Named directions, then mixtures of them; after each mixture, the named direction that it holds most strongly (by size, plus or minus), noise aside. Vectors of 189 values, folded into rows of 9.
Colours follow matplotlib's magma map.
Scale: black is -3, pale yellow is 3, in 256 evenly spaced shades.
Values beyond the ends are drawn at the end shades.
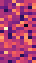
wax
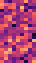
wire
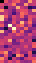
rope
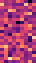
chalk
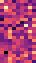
wax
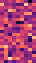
chalk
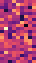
wax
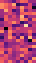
wax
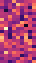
wax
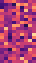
wire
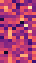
wax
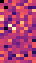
rope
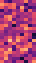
wire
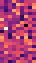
wax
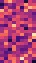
wire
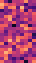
wire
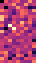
rope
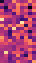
wax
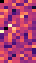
rope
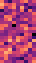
wire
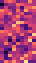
wire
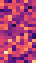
wire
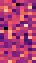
wax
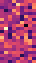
wax
